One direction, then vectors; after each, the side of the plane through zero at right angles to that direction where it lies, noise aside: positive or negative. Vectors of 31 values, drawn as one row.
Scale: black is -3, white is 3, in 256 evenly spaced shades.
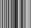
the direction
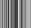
positive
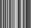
negative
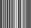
negative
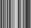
negative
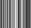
negative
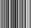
positive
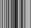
positive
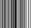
positive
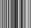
positive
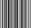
positive
